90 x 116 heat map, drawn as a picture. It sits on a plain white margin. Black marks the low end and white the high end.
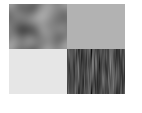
It is made of 2 by 2 panels. Panel 1,1: middling, smooth. Panel 1,2: high, flat. Panel 2,1: very high, flat. Panel 2,2: low, streaked downward.
